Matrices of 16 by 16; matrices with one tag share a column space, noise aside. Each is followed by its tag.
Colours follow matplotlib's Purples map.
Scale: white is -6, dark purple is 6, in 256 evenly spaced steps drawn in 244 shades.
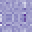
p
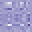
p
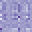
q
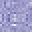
p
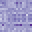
p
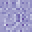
p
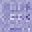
q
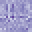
q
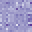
p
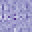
q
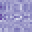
q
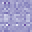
p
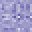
q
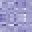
p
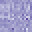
q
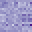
p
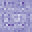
p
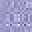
p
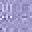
q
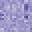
q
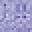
q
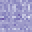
q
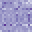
p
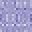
p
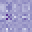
q
